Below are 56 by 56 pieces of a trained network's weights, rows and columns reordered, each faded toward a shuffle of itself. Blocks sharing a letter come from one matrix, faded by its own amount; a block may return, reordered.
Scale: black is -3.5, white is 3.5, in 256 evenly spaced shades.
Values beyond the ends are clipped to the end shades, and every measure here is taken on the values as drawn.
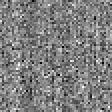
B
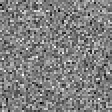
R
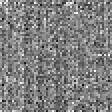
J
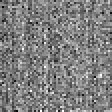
J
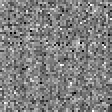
B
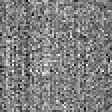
J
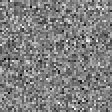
R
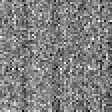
J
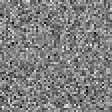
R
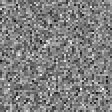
R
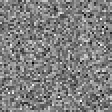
R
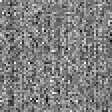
J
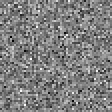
R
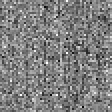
J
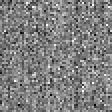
B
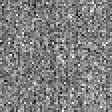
B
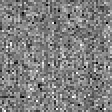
B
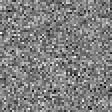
R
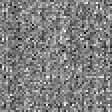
J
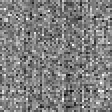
J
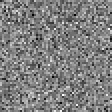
R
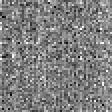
J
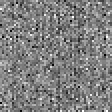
B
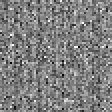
J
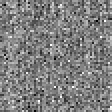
B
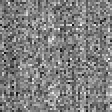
J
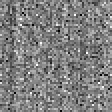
B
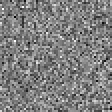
R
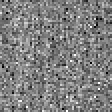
B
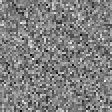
R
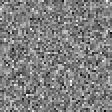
R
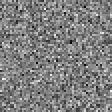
R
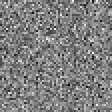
R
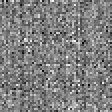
J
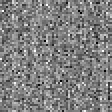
B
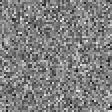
R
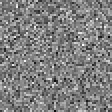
R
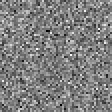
R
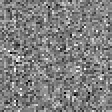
B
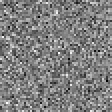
R
